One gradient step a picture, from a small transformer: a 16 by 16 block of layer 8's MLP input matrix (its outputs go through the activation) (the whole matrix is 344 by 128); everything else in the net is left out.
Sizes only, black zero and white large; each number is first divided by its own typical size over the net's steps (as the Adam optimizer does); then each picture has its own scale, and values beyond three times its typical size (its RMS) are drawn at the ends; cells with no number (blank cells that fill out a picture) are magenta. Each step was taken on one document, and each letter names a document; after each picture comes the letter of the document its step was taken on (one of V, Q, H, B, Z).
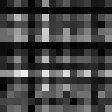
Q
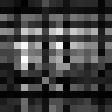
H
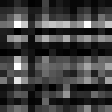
Q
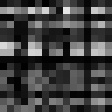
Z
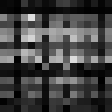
H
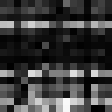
Z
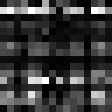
Z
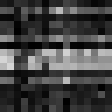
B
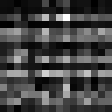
Q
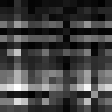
Q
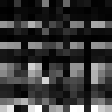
Z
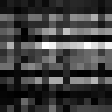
H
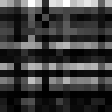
H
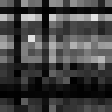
B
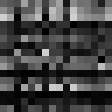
B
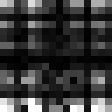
Z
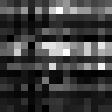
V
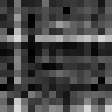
Q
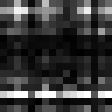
Q
